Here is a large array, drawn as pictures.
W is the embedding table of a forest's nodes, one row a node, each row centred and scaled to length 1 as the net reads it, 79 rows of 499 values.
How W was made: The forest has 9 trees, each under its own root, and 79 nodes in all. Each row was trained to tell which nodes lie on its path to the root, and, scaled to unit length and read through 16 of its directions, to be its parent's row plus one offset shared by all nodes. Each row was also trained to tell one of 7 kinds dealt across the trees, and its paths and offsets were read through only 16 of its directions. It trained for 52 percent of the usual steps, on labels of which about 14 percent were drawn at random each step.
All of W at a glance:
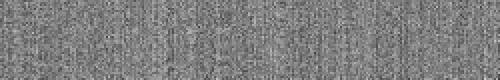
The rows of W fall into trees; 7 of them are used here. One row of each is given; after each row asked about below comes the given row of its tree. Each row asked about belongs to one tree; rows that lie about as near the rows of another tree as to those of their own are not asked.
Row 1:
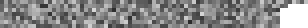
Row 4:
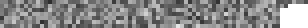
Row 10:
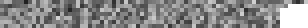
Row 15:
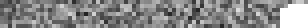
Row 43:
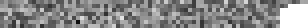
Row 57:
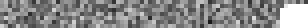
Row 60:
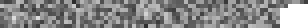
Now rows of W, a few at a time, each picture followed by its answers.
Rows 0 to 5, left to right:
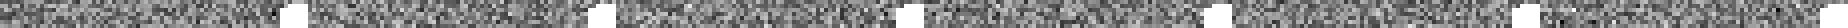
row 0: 60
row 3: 60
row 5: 43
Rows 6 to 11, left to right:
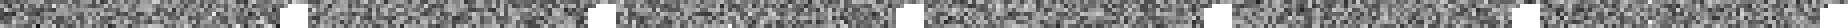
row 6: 60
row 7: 60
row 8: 43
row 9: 43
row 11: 60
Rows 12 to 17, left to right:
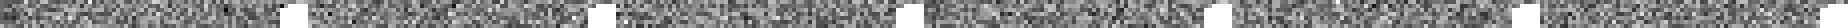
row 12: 43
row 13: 1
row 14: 1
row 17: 15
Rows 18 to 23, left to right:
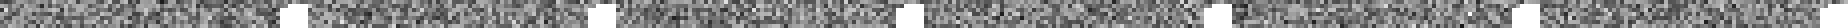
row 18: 60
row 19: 60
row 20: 60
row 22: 15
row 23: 15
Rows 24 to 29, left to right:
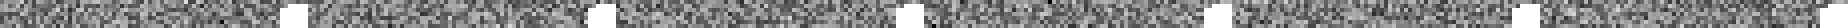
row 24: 60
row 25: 60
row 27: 15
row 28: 57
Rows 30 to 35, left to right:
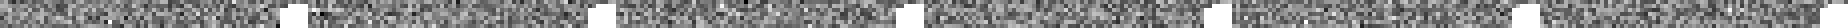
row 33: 43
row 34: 15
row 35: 57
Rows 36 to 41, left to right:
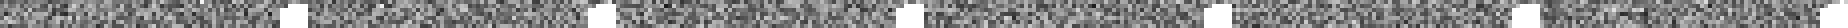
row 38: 15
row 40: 15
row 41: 43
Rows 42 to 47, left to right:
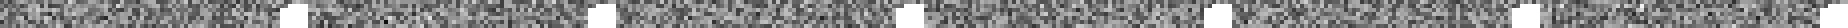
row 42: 15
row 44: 10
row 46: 10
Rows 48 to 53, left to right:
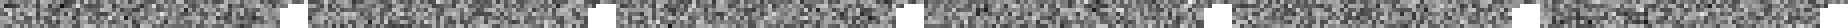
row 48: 43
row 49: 4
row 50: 43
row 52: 15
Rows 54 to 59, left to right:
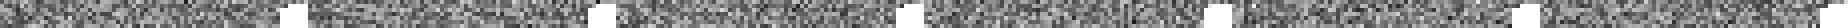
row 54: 43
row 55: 1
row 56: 43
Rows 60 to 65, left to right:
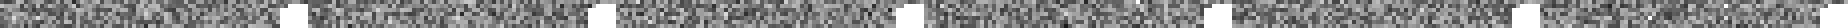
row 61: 43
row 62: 15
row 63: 1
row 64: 60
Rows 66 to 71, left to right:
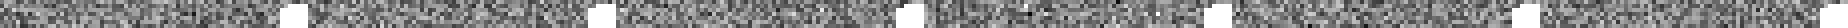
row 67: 10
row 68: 43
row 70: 1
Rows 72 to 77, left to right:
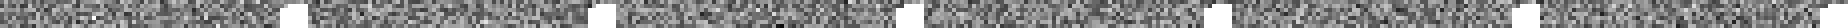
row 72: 15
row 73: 57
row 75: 4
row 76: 15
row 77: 1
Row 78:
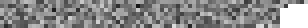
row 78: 1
